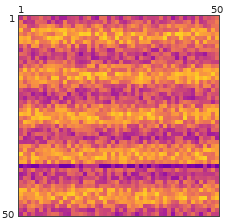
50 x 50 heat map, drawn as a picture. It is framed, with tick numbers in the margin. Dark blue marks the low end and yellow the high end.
Average level on the scale: 60%. Odd lines: row 38. Stripes: horizontal, repeating 5 times. Slope: none.
